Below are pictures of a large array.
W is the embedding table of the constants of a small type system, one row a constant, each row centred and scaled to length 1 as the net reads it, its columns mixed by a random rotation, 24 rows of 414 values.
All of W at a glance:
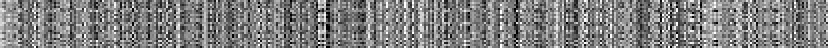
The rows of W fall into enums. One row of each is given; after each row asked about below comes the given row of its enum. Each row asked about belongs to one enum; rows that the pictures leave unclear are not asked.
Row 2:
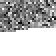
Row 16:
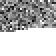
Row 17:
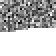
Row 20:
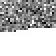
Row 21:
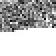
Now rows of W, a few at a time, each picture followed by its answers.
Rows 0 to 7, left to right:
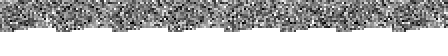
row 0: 21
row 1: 16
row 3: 16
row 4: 17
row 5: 20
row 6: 2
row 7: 21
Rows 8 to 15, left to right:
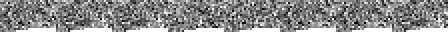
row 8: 2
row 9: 21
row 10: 21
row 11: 20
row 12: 17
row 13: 2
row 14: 2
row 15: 21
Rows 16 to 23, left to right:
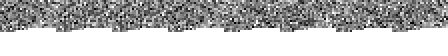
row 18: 17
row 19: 16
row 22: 20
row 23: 2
